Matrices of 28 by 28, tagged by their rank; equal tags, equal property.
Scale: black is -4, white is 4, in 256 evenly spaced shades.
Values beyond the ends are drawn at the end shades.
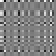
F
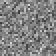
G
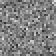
G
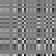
F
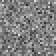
G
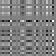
F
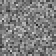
G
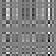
F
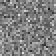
G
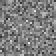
G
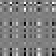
F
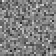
G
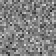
G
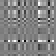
F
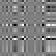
F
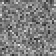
G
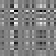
F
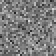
G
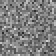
G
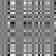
F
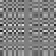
F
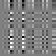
F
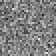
G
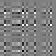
F
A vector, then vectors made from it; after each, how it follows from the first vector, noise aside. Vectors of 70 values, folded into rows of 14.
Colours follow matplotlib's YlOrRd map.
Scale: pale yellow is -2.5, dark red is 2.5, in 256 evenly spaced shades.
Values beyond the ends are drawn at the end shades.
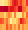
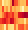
wrapped around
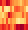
wrapped around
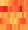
shrunk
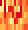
sign-scrambled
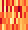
sign-scrambled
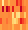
partly zeroed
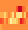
partly zeroed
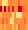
partly zeroed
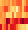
reversed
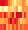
negated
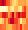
negated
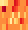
partly zeroed
